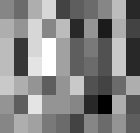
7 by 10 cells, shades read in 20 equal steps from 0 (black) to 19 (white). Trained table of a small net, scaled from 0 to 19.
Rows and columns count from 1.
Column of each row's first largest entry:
4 3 4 4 1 3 2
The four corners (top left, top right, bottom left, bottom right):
10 3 10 7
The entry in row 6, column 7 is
3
